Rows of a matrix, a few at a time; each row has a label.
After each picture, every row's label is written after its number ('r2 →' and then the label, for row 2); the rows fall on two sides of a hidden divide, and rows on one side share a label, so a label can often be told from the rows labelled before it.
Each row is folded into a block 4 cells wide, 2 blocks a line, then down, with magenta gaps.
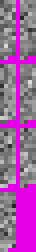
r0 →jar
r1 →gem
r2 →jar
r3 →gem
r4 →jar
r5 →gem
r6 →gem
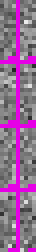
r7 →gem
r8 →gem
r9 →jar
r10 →gem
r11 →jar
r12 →gem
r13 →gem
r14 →gem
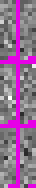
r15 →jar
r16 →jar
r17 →jar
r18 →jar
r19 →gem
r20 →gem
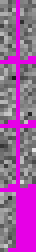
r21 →gem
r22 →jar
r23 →gem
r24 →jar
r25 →gem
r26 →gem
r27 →gem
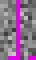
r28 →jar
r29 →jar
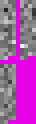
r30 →jar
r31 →gem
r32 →jar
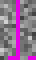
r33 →jar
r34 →gem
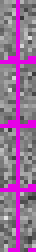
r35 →jar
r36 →gem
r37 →jar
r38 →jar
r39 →jar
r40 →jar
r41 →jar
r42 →gem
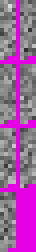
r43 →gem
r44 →gem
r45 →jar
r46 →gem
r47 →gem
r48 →gem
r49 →jar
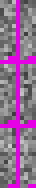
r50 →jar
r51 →jar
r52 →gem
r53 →gem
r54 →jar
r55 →jar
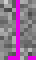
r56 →gem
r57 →gem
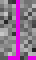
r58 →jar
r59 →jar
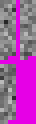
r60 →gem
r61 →gem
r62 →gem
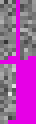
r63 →gem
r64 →jar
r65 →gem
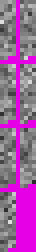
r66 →jar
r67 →jar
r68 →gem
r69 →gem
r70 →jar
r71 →jar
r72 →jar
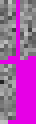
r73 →gem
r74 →gem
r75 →gem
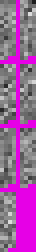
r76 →jar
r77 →gem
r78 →gem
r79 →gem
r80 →jar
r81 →jar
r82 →jar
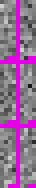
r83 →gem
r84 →gem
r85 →gem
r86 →jar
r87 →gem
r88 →gem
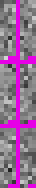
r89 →jar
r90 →gem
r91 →jar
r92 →gem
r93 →gem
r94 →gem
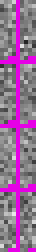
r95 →gem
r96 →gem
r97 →jar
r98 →gem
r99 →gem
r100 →gem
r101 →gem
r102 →gem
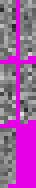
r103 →gem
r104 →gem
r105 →gem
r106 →jar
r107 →jar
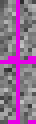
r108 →jar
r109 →jar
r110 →jar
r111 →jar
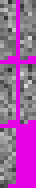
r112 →gem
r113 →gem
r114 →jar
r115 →jar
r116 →jar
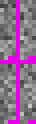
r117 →jar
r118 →gem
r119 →jar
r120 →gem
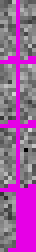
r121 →jar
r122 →jar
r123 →gem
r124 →jar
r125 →gem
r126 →gem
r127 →jar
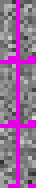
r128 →jar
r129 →jar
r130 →jar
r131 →jar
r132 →gem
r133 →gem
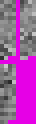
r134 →jar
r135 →jar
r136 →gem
